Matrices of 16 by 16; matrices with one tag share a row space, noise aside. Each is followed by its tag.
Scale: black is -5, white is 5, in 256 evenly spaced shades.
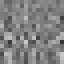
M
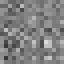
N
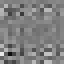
N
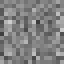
M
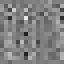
M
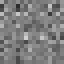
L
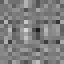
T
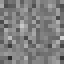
M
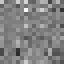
L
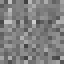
M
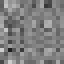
N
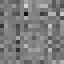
L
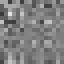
N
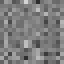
T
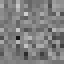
L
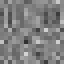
T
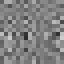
M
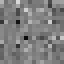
L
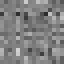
L
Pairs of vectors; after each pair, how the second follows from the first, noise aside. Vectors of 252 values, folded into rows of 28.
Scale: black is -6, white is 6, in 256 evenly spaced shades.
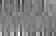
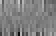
negated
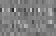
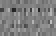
sign-scrambled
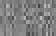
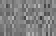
negated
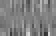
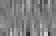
negated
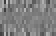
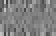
negated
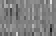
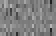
sign-scrambled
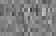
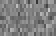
shuffled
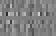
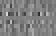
negated
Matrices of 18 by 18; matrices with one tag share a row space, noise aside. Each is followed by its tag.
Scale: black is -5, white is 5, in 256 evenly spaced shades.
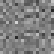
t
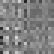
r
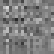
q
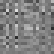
t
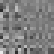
r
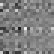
r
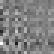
r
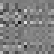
r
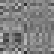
r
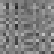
t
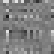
q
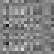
q
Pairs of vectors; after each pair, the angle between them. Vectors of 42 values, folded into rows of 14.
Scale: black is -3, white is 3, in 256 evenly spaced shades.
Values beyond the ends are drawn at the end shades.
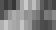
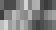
nearly parallel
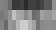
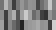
orthogonal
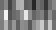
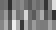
partly aligned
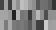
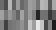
partly opposed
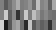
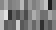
partly aligned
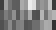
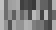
nearly opposite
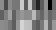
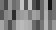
nearly parallel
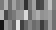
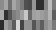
nearly parallel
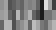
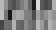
orthogonal
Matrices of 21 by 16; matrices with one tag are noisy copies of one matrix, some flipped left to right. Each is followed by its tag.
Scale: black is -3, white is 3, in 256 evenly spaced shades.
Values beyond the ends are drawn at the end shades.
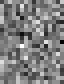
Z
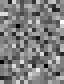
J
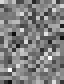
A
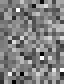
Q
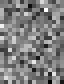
Q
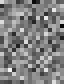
A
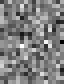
Z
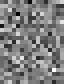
A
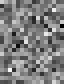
A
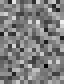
J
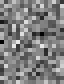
Z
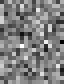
Z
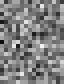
Z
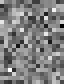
A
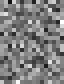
J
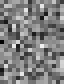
Z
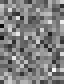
A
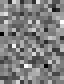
J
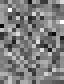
A
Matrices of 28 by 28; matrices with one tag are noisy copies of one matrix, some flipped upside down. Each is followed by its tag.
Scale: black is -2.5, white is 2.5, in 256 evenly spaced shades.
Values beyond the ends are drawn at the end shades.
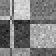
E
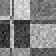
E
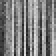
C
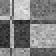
E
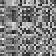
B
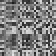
B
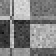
E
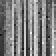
C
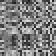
B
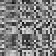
B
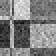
E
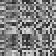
B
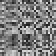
B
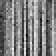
C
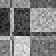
E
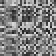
B
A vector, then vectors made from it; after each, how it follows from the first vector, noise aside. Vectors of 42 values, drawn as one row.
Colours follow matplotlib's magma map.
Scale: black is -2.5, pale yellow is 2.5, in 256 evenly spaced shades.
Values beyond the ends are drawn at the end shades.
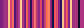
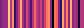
copied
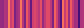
shrunk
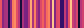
sign-scrambled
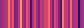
shrunk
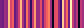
copied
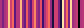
copied
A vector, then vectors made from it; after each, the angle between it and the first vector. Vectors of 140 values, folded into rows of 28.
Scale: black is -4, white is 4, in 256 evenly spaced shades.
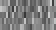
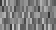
partly opposed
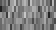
nearly opposite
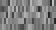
nearly opposite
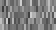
orthogonal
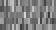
partly opposed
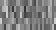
partly aligned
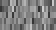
nearly opposite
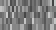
nearly parallel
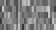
orthogonal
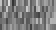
partly aligned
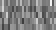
partly aligned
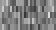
partly aligned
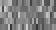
orthogonal
